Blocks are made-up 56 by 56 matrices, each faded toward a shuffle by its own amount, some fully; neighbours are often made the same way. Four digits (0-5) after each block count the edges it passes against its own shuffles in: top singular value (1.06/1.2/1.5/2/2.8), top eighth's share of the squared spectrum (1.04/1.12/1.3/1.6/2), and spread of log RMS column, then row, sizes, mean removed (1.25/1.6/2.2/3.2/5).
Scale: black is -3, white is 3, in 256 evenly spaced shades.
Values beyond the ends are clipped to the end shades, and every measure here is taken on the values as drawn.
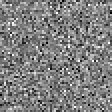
1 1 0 0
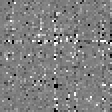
2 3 2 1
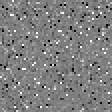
0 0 0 0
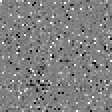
0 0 0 0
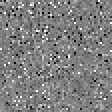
1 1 1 0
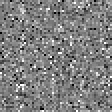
1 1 1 1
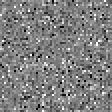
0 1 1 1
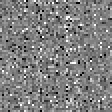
1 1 2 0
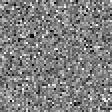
0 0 0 0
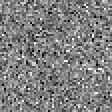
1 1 0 0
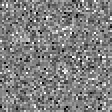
2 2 0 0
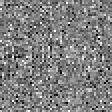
3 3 1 1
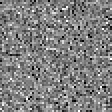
1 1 0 0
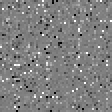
2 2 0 1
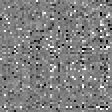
3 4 2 2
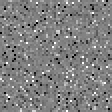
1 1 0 0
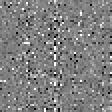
3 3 2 1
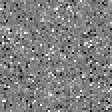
0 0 0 0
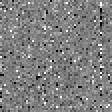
2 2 2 0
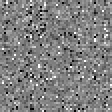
1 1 2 0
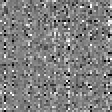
2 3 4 2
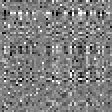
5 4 3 3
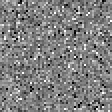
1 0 1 0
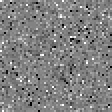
1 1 0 0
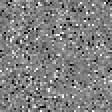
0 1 0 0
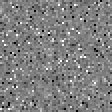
0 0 0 0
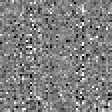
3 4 2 1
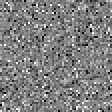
3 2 1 1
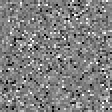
1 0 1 0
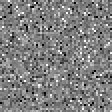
0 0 0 0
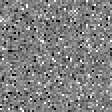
1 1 0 0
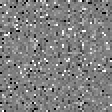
3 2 1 1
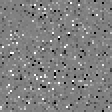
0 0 0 0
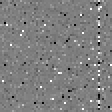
3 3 0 0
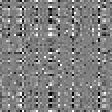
5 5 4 3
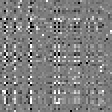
5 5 3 3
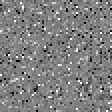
3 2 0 0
